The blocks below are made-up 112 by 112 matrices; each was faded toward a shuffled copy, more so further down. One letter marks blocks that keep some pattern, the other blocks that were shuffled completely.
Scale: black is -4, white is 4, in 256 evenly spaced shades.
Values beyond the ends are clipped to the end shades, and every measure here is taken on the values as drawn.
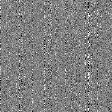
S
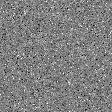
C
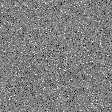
C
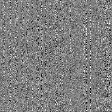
S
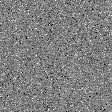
C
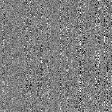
S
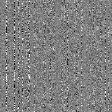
S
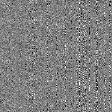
S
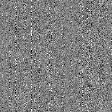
S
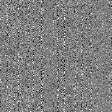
S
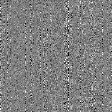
S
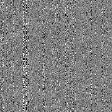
S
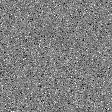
C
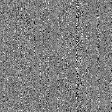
S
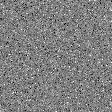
C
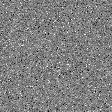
C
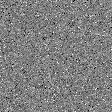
C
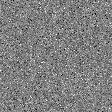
C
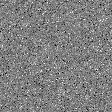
C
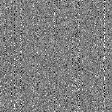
S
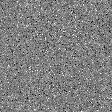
C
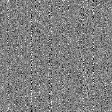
S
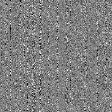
S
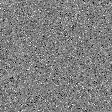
C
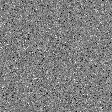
C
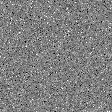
C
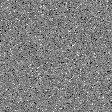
C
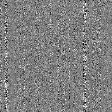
S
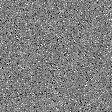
C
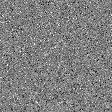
C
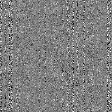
S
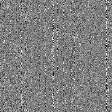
S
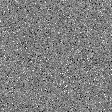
C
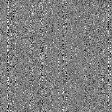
S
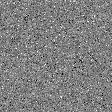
C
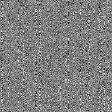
S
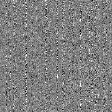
S
